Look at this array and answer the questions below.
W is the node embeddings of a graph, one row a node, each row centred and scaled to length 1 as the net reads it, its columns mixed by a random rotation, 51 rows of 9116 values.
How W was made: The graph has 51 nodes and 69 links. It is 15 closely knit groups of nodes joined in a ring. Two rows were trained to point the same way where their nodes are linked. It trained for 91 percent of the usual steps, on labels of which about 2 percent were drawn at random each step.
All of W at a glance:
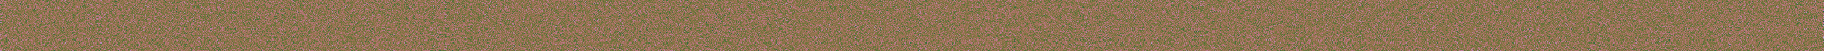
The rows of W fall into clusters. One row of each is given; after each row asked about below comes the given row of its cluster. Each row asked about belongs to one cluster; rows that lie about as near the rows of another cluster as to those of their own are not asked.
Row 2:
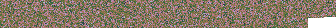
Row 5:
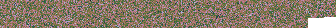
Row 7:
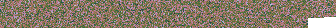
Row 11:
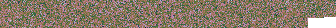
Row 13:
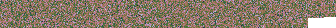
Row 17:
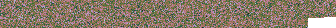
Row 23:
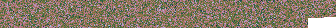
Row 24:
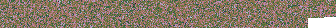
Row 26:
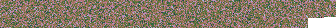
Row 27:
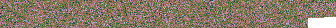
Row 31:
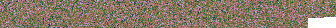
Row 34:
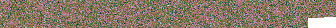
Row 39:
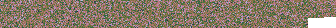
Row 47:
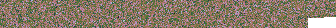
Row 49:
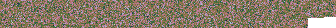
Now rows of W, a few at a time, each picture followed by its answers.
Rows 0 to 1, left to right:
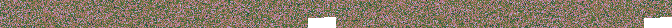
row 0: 17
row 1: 5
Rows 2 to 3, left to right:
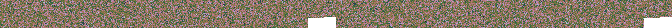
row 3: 49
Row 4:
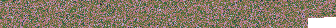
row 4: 23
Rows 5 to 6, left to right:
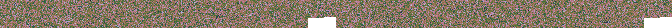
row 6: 7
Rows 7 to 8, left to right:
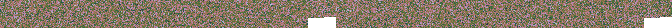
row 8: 31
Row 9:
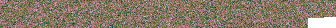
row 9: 27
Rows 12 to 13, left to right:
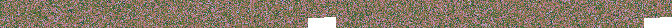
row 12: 2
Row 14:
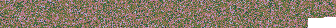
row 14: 49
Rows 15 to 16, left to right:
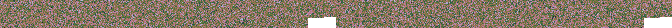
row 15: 39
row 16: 47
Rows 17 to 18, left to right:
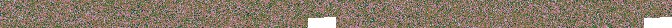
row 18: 23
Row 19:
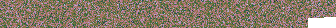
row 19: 7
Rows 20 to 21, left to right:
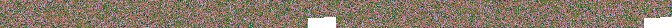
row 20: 49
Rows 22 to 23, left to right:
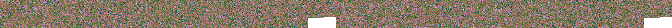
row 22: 34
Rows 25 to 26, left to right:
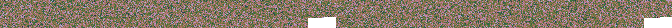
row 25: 47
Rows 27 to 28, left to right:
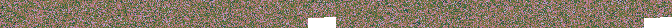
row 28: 2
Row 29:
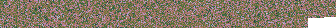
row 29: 2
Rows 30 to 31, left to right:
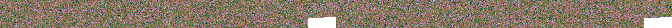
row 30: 27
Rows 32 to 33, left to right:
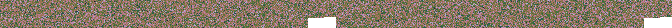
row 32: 13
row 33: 26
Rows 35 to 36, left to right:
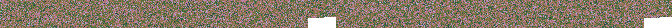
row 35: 5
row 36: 31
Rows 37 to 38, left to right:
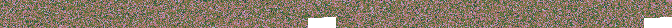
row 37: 47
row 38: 26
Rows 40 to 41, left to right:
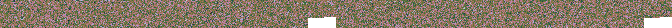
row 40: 39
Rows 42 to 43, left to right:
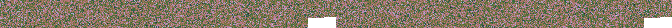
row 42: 17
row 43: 17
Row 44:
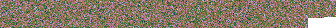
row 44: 26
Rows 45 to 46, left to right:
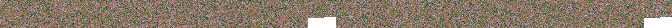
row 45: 11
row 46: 24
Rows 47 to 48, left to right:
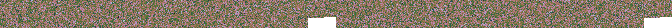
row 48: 13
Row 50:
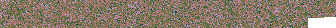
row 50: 34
